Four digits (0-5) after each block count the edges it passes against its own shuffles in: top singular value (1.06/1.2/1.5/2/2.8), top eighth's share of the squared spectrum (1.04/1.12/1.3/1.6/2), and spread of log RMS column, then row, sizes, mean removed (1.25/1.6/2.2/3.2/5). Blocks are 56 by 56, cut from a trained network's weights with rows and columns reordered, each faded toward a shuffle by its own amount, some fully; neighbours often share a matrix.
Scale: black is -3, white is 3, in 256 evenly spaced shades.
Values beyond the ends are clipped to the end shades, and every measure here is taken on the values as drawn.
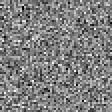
2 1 0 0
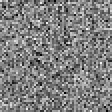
2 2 0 0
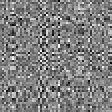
4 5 3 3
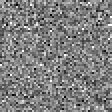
1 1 0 0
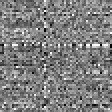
4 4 2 2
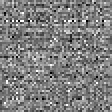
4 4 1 2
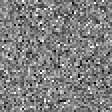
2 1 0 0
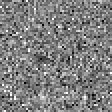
2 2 0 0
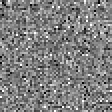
2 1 0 0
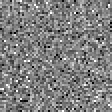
0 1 0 0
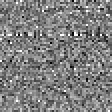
3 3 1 2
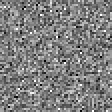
0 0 0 0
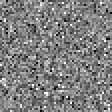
1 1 0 0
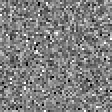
0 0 0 0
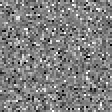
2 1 0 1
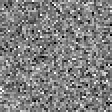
1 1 0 0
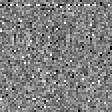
3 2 0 1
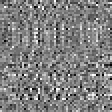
4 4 2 3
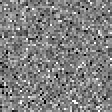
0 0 0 0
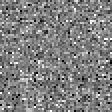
3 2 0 2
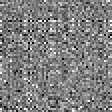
4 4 2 3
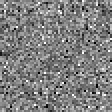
3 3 0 1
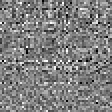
4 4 1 3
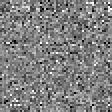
3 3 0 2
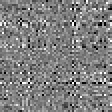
4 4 2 3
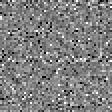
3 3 1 2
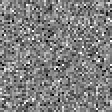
3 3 1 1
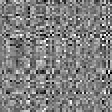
4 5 3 3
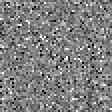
1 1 0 0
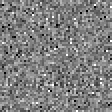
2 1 0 0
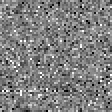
3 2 0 1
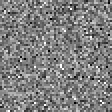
1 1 0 0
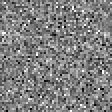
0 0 0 0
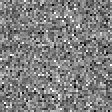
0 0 0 0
